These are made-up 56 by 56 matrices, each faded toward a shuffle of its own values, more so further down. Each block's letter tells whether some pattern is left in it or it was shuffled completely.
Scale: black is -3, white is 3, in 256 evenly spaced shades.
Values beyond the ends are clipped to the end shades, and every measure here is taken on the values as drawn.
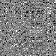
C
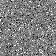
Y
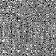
C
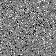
Y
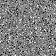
Y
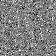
Y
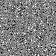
Y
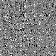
C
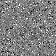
Y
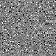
C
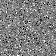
Y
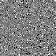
C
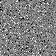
Y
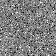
Y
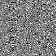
C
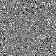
C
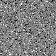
Y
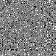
C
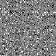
C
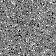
Y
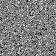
Y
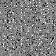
C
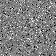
Y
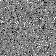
Y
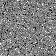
Y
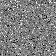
Y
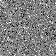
Y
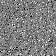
Y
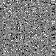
C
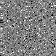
C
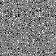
C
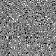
C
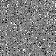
C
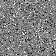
Y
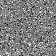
Y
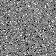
Y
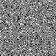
C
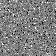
Y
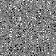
C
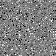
C
